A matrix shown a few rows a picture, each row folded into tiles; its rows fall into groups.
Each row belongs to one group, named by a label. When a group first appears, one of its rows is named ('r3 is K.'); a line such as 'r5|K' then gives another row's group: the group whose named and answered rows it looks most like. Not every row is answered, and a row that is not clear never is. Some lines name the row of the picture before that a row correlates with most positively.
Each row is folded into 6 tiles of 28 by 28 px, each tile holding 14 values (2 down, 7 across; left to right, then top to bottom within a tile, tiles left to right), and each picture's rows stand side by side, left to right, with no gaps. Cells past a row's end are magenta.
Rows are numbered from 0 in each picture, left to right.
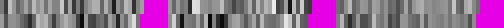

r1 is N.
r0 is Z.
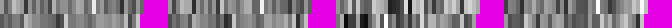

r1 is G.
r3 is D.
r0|G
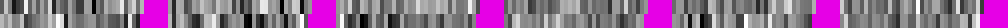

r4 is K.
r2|N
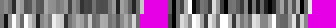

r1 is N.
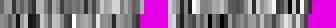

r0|K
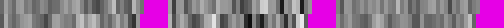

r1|Z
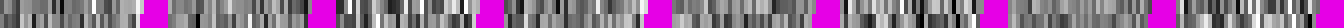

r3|D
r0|D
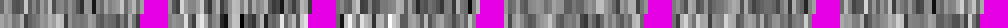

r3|Z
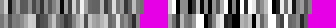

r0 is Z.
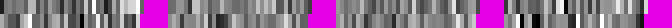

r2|K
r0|D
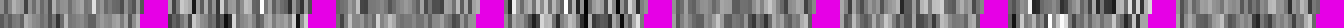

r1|G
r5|Z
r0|G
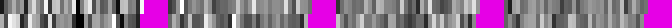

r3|N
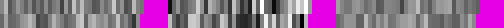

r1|D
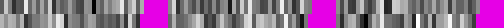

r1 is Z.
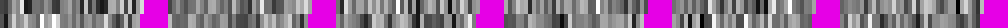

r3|G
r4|K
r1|D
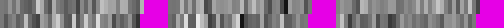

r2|N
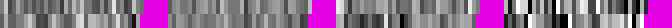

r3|G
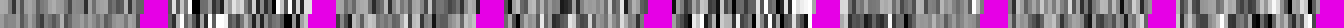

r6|Z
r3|N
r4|D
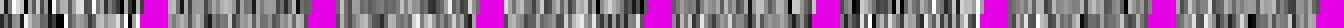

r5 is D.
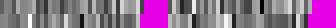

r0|D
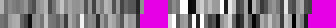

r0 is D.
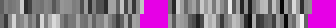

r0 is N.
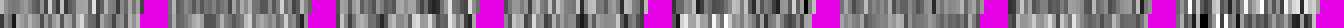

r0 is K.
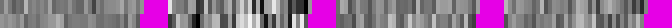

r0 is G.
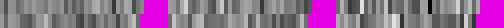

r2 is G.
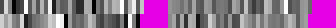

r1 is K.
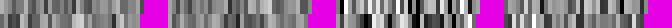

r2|Z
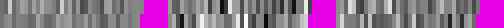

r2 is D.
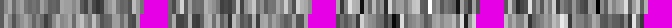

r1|N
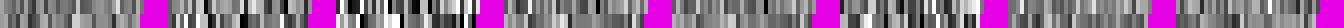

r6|N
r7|G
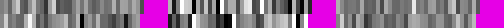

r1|G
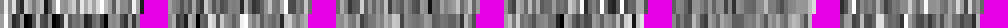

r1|K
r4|D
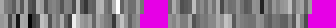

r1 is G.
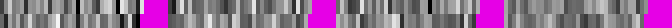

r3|Z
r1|N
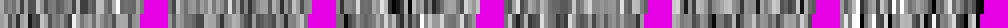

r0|K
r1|Z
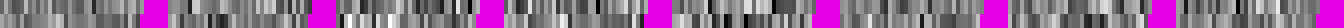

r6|Z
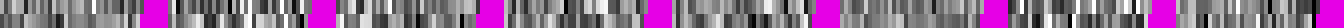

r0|G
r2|D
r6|N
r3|Z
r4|Z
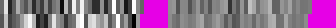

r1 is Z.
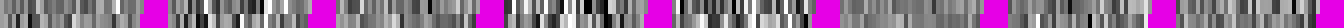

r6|D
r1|K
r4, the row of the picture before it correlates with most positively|0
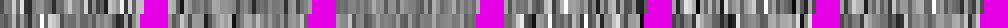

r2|K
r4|G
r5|G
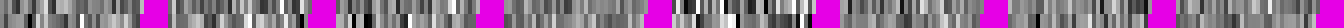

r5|Z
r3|D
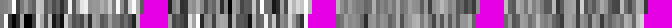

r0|N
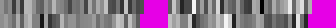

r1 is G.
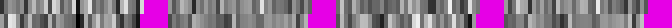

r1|G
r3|G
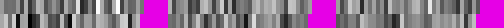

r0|K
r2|G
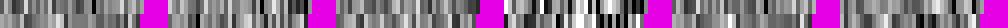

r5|Z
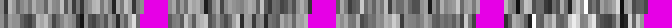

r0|Z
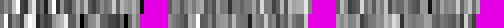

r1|D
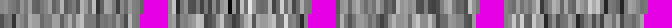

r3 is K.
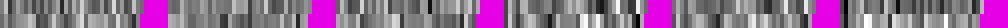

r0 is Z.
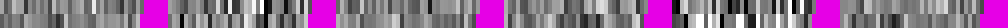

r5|N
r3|Z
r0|G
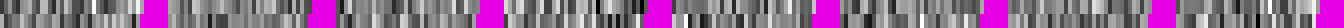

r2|N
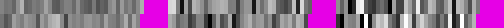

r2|D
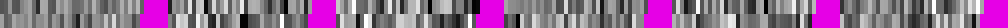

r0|D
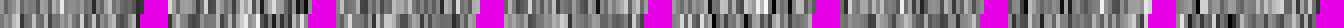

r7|N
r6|D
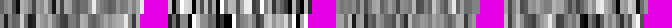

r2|K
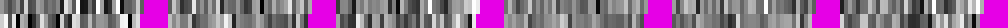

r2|D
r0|K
